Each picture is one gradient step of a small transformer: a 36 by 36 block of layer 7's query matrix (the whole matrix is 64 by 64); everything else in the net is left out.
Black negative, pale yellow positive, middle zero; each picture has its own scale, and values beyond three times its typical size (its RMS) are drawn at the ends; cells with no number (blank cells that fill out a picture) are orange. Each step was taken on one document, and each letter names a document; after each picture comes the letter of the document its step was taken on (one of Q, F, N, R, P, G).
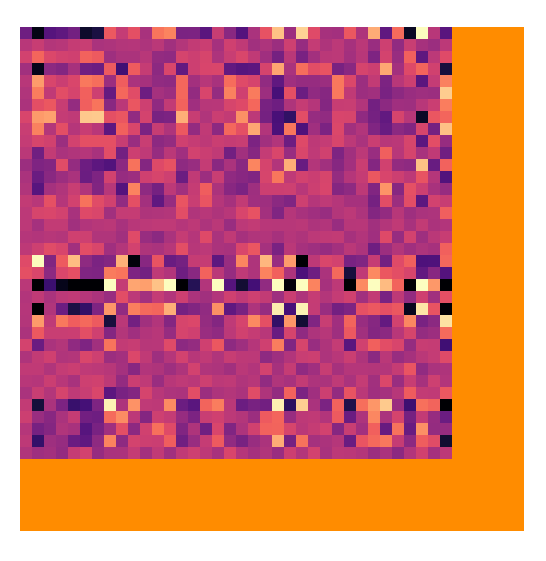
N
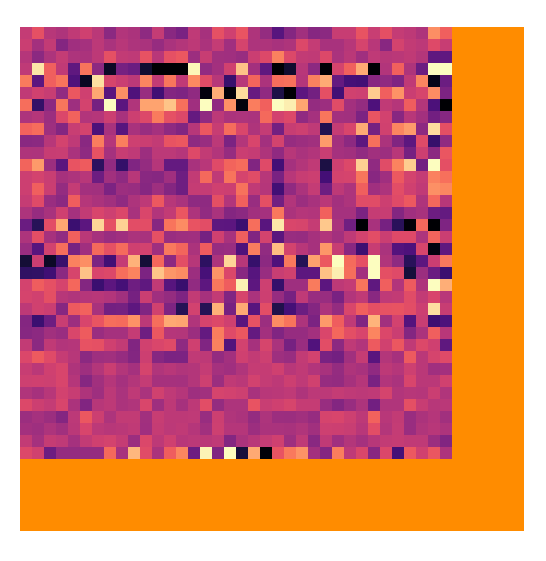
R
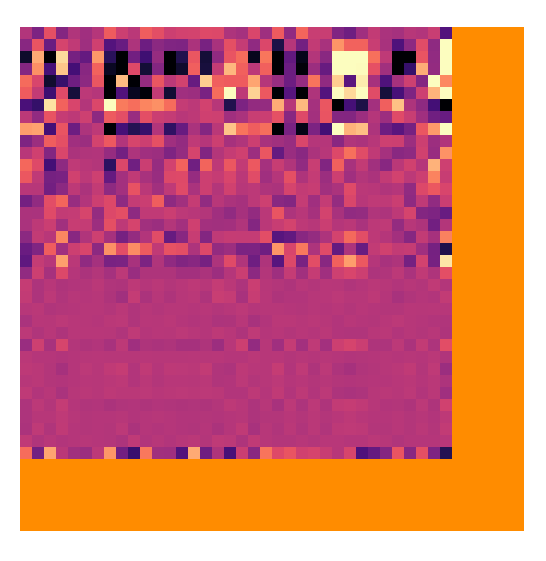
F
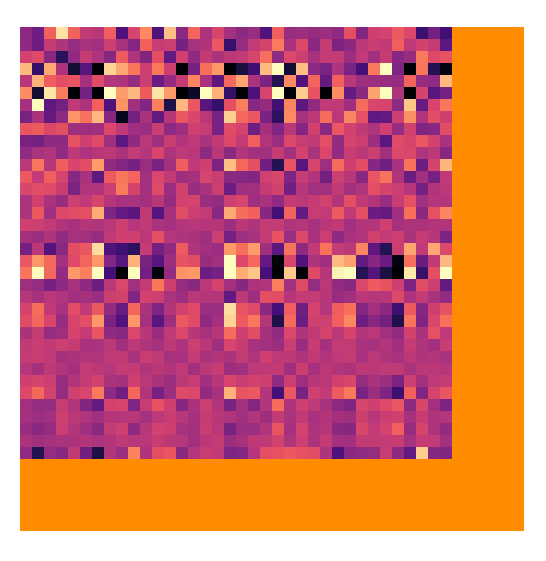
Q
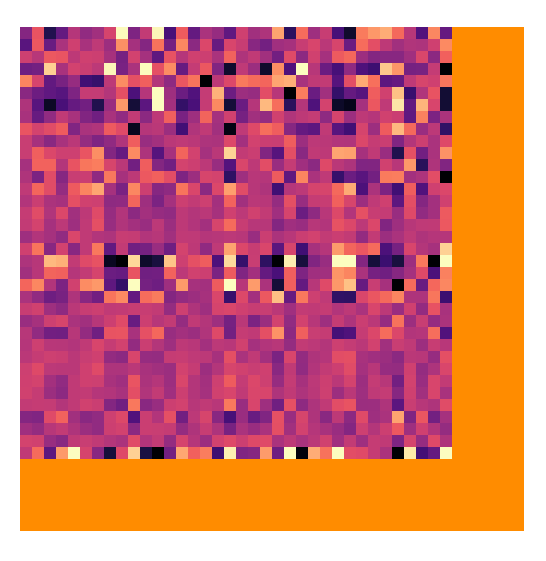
Q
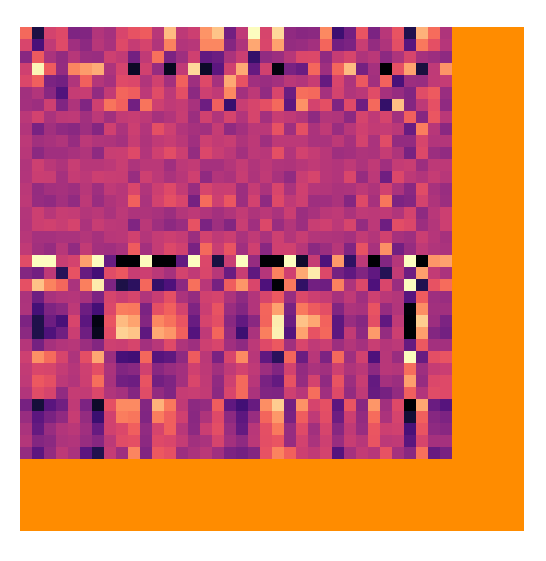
N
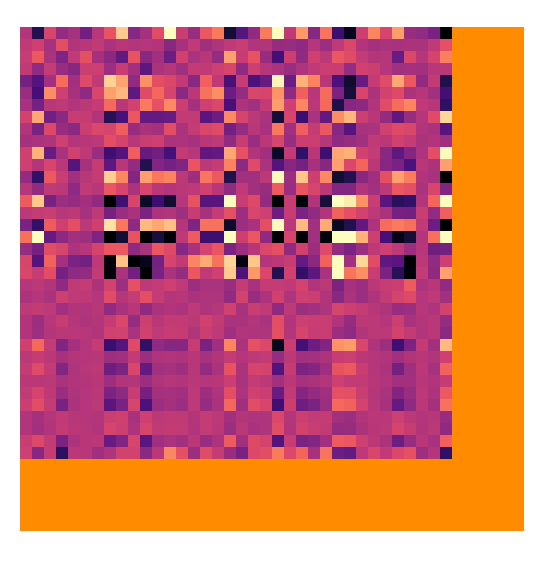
F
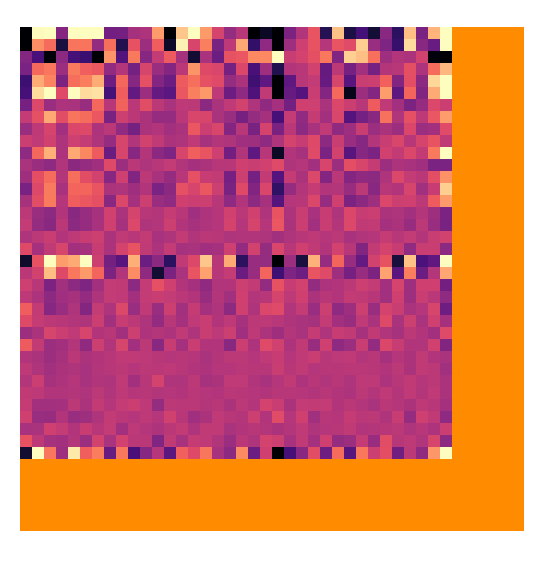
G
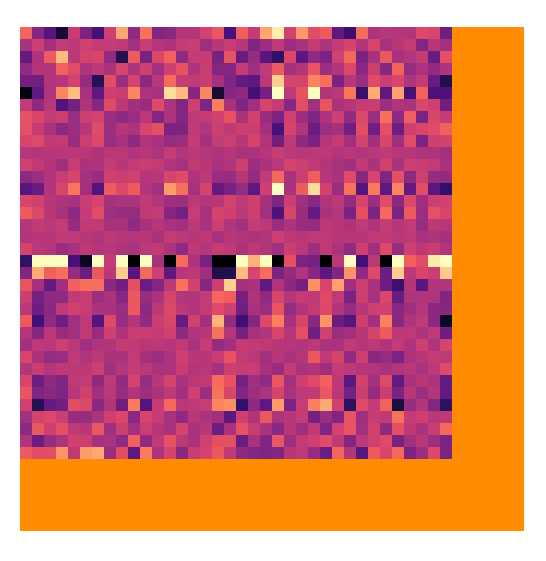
N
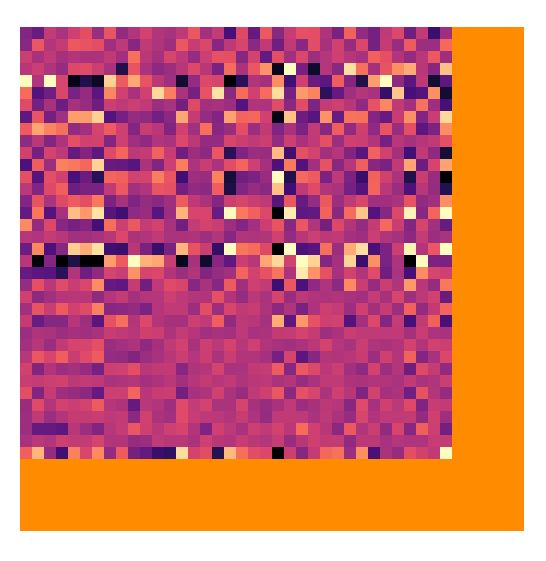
Q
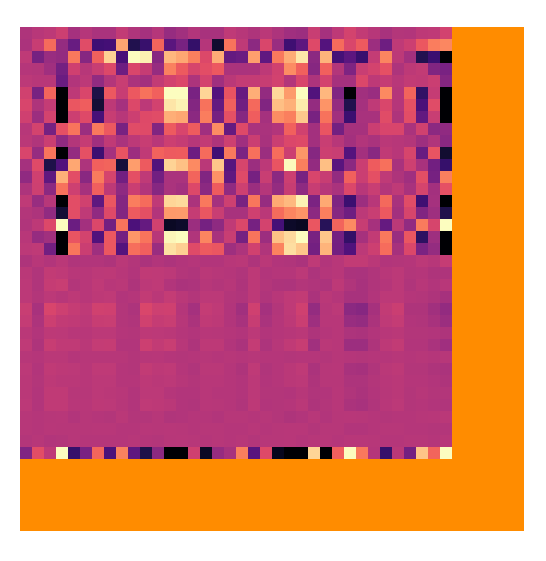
F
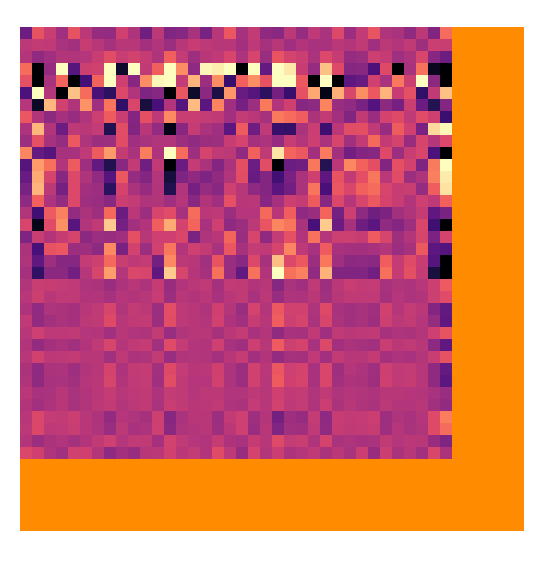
R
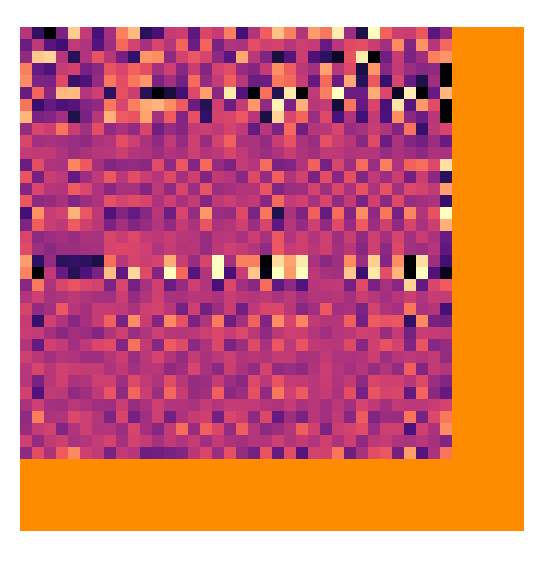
G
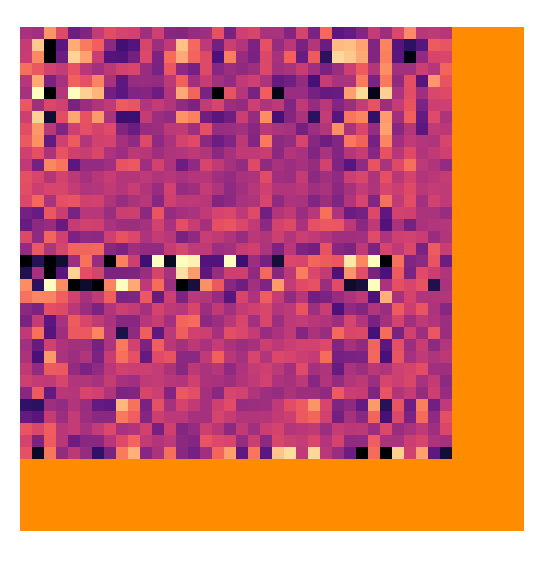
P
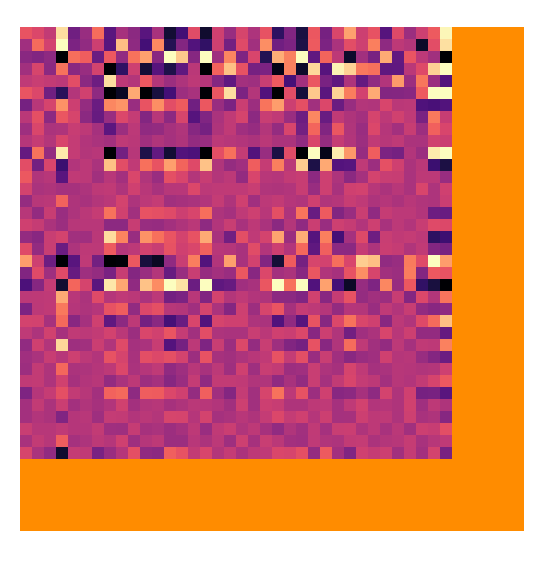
F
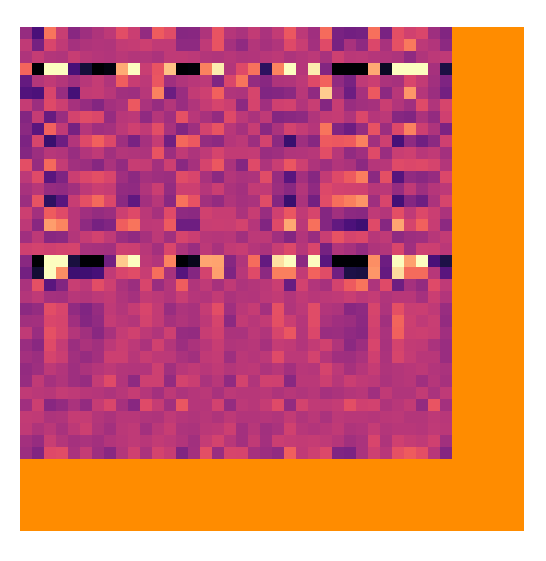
P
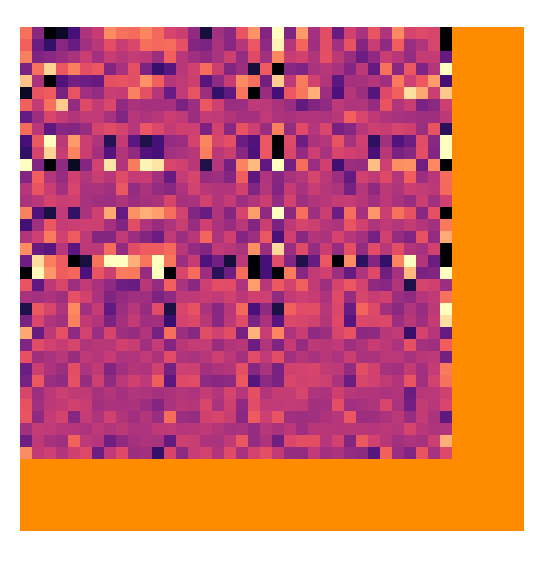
G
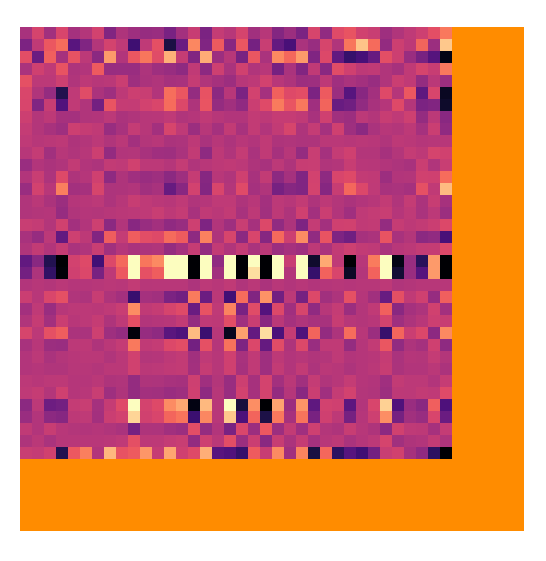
F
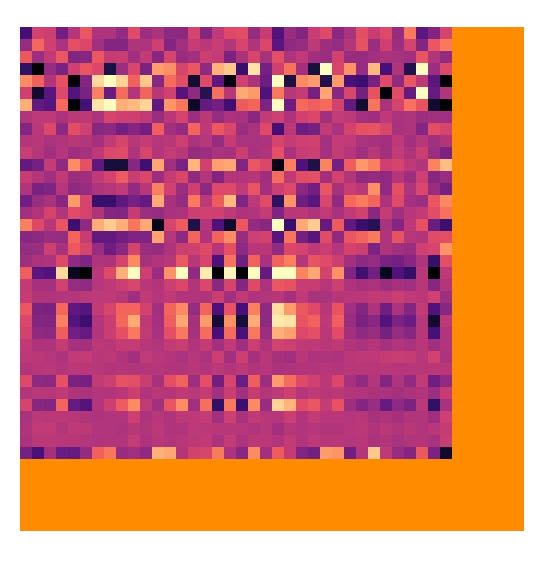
R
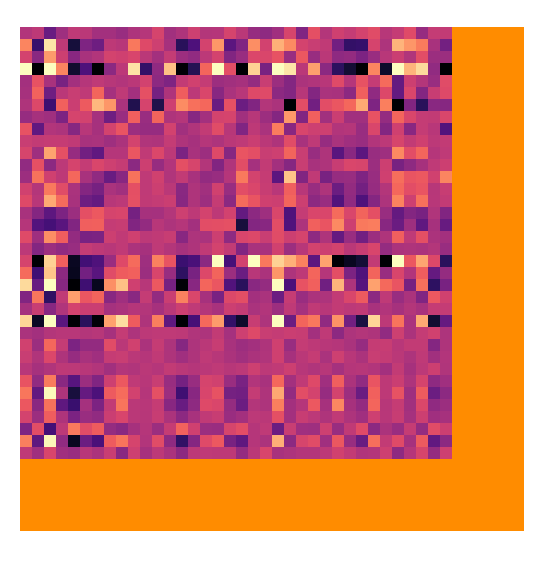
P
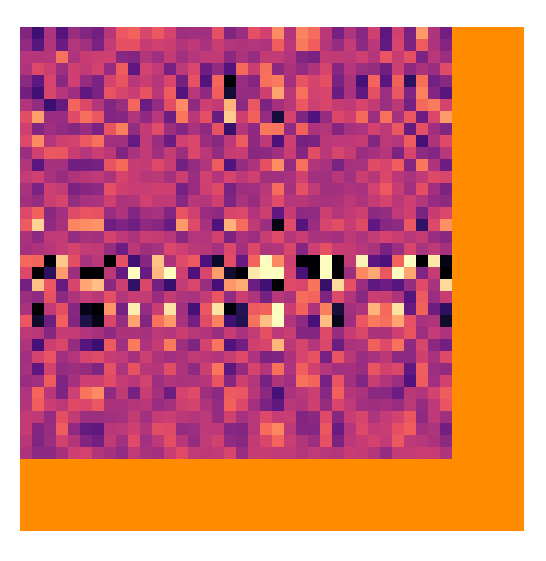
N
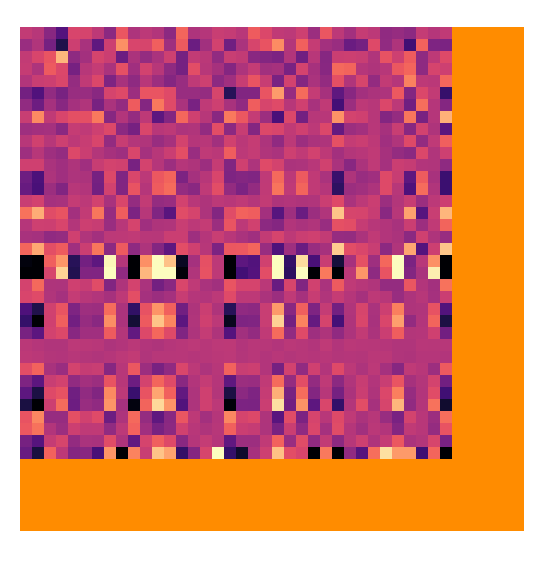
Q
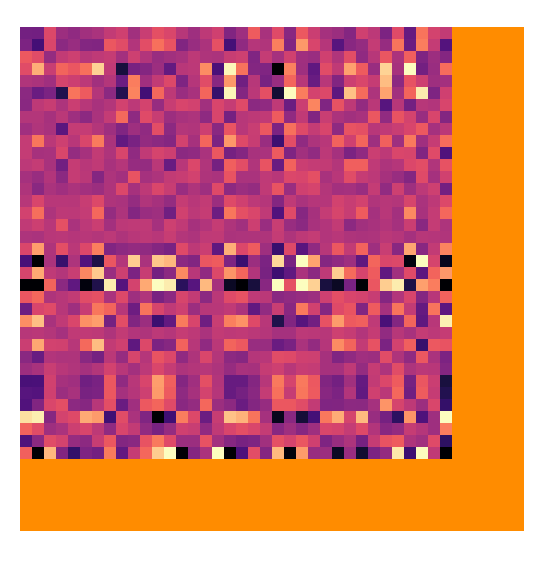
Q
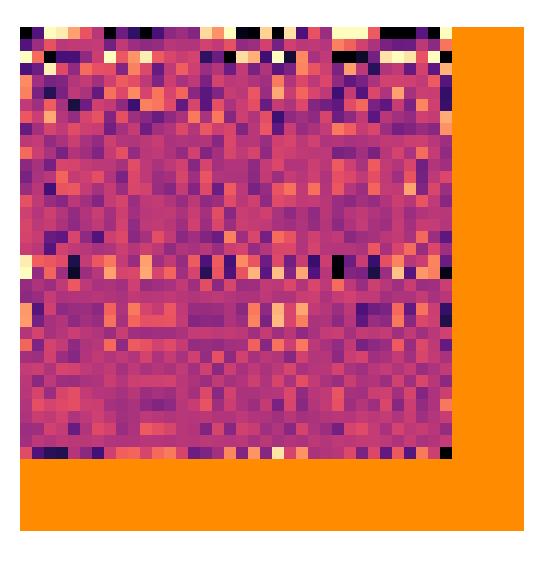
G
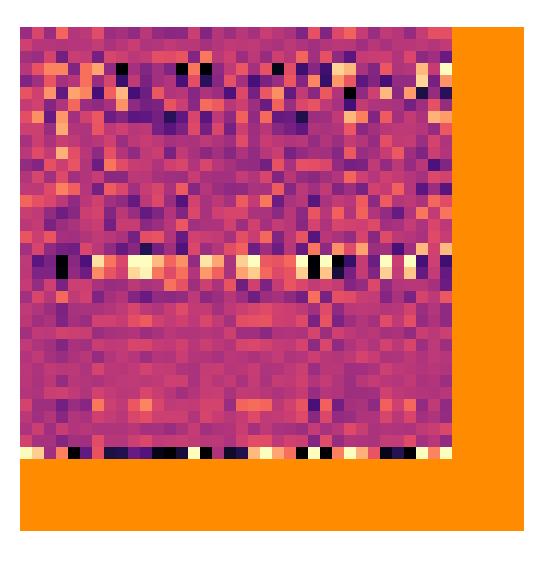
F
